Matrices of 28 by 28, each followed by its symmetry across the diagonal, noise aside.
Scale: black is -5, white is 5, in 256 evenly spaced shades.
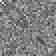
symmetric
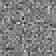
antisymmetric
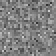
antisymmetric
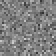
antisymmetric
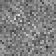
symmetric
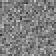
antisymmetric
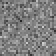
symmetric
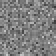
antisymmetric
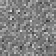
symmetric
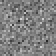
antisymmetric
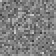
symmetric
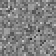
symmetric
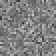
symmetric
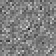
symmetric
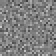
antisymmetric
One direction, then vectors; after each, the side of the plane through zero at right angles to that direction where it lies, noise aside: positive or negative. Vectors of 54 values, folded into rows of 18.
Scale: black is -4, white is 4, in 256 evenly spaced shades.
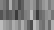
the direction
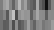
negative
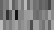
positive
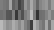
positive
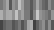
negative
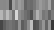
negative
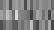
negative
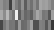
negative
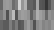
negative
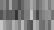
positive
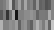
positive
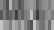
positive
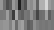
positive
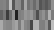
positive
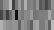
positive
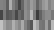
positive
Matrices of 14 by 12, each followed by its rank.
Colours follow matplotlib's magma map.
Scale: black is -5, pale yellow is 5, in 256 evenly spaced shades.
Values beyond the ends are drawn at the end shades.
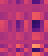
one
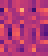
two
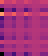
one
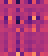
two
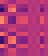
one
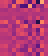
two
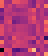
two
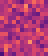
full rank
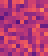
full rank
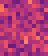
full rank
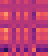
one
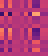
one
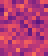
full rank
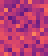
full rank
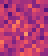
full rank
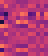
two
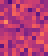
full rank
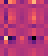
one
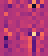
two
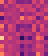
two
